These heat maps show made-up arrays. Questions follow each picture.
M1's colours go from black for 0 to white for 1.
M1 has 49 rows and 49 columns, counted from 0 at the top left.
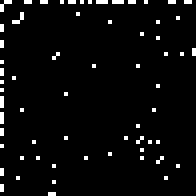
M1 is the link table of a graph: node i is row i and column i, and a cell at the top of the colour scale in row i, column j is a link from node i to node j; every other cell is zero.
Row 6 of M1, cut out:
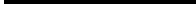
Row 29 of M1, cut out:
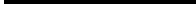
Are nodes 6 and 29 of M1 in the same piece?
yes
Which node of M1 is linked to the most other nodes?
node 0
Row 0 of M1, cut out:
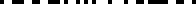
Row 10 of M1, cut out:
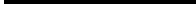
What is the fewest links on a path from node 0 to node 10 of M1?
1
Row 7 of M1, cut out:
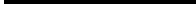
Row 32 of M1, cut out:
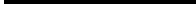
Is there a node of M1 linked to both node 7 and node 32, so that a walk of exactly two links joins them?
yes
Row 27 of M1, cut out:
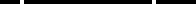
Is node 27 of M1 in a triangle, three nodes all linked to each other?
no
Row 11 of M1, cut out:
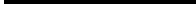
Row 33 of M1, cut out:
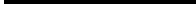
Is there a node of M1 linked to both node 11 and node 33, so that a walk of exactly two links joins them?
yes
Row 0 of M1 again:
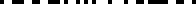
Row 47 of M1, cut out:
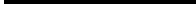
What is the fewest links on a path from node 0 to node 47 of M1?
1
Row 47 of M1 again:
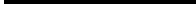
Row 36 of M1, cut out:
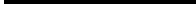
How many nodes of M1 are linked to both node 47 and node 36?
1
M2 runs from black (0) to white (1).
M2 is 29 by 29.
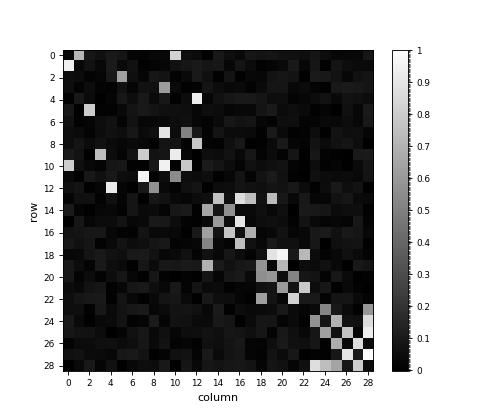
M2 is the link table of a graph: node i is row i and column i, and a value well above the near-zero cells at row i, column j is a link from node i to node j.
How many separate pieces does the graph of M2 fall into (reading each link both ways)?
6
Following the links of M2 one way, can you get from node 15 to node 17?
yes
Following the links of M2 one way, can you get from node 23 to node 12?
no
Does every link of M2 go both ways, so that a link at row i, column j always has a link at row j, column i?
yes
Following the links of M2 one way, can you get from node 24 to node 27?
yes
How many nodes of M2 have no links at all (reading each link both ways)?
1
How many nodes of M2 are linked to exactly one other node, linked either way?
6
